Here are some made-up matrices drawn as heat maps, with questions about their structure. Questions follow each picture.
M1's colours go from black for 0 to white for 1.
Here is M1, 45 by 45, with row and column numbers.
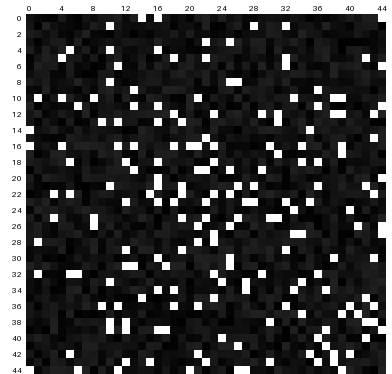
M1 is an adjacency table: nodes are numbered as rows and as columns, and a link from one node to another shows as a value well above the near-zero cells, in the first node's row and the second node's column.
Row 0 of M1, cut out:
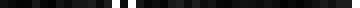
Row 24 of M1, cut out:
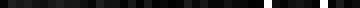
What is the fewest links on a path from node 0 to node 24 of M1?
4
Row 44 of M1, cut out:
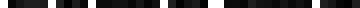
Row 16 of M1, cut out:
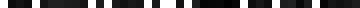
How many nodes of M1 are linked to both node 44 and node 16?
4
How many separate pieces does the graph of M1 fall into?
3
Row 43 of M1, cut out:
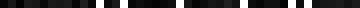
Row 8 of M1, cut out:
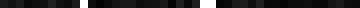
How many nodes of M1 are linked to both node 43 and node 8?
0
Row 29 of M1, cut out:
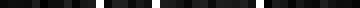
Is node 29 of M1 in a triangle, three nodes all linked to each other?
no
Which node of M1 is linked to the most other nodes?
node 16
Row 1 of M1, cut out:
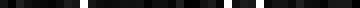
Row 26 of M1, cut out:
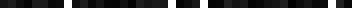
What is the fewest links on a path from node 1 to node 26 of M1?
3
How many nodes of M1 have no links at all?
2
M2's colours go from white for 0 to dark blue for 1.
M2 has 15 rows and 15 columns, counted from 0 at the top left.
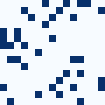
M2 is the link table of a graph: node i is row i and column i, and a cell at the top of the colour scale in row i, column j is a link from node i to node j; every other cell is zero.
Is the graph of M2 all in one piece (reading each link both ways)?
yes
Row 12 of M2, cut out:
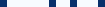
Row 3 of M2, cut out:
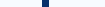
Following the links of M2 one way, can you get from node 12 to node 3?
yes
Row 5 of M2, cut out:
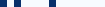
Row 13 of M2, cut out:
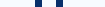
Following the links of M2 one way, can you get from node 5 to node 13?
no
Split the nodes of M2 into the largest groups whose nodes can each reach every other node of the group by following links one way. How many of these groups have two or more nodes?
1
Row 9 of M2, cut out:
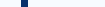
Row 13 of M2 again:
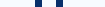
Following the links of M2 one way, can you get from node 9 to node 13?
no
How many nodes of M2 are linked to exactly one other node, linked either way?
0
